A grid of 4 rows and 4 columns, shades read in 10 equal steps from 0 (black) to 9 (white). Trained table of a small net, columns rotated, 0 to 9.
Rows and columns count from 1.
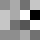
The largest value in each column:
7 6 9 9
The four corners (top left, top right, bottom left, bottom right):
5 7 5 4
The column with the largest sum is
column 1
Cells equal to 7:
3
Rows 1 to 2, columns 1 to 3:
5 6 4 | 7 6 9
